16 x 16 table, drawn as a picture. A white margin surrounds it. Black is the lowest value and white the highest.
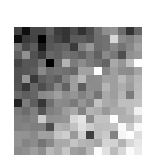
There is an overall slope up to the bottom right. The ninth with the highest average is the bottom right. The top left is the ninth with the lowest average. The texture is fine-grained noise.
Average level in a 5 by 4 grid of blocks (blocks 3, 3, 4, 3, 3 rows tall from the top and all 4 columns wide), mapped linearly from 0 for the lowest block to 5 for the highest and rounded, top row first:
0 1 2 2 / 1 2 3 3 / 1 2 3 4 / 2 3 4 5 / 3 4 4 5
